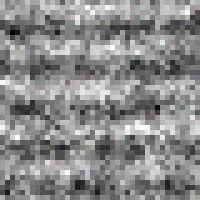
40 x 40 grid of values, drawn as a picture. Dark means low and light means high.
There is no overall slope. Horizontal stripes repeat 5 times down the table. There is no seam. No single row or column stands out from its neighbours.
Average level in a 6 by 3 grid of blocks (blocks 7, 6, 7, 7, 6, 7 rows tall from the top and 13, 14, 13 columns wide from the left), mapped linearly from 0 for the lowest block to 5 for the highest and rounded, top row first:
1 4 2 / 3 5 2 / 3 5 1 / 1 3 5 / 0 0 2 / 2 1 1
